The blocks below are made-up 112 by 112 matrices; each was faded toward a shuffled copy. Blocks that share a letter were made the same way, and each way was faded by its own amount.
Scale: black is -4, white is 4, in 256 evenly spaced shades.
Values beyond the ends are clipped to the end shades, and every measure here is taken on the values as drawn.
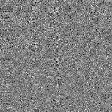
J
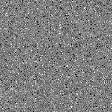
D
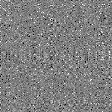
D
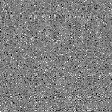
D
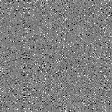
D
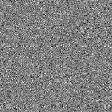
J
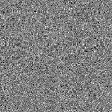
J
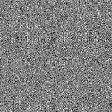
J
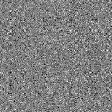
J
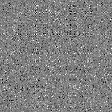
D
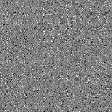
D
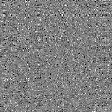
D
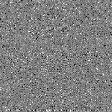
D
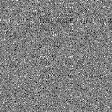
J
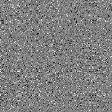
D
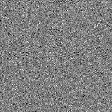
J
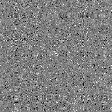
D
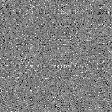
D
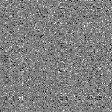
D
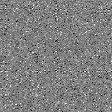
D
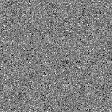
J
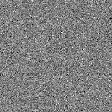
J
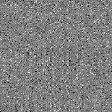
D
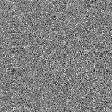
J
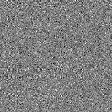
J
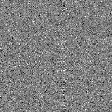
J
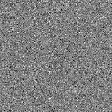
J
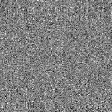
J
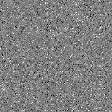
D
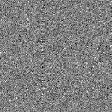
J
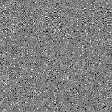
D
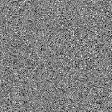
J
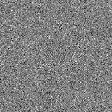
J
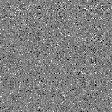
D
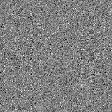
J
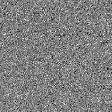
J
